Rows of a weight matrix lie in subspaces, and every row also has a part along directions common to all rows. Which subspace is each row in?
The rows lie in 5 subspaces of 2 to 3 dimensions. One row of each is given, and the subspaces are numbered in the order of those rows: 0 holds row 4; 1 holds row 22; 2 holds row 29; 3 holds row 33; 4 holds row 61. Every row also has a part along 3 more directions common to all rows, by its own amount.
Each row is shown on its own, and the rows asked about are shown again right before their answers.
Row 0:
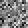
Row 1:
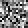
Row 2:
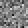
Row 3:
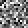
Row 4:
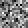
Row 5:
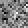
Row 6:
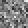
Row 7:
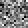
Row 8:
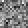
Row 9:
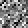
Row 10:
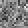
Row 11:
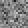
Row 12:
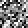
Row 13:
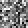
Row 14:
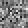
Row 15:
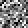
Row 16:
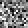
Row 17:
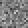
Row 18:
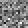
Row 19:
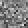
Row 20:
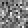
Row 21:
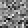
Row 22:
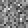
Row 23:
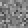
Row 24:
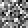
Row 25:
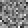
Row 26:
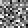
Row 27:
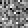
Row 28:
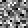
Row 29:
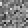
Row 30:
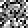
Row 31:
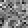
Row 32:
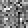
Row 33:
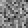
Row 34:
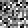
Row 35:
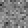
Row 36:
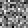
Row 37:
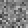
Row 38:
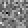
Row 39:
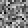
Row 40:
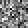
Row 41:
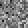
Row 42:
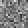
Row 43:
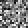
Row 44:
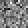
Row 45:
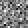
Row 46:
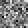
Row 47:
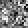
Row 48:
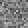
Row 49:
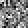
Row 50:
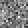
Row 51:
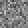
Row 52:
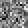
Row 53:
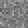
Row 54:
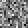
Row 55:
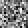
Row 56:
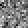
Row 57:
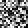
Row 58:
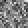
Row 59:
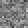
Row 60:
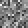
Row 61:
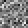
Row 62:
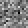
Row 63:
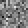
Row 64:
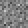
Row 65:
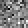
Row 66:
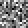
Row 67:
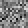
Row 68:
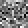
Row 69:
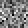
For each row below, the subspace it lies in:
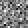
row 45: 1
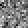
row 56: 4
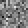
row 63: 4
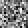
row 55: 3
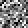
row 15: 4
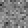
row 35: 4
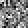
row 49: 4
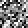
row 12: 4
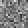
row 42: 3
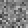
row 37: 3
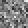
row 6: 3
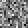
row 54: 3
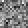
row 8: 4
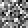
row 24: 0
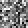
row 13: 1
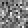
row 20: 0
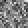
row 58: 3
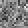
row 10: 0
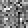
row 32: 1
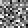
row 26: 3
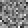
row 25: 1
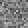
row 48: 2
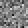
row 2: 2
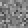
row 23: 2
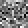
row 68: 2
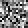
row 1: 0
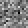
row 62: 1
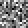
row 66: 2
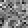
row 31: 4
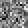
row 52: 0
